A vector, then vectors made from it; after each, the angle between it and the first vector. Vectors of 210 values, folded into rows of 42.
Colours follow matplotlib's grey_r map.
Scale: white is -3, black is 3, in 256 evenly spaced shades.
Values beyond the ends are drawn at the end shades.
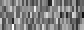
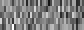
nearly parallel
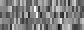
partly aligned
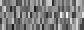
nearly opposite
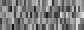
nearly opposite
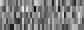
partly opposed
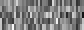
nearly parallel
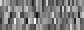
orthogonal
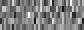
partly opposed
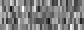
orthogonal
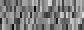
nearly opposite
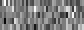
partly aligned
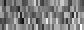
orthogonal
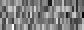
nearly parallel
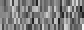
partly aligned
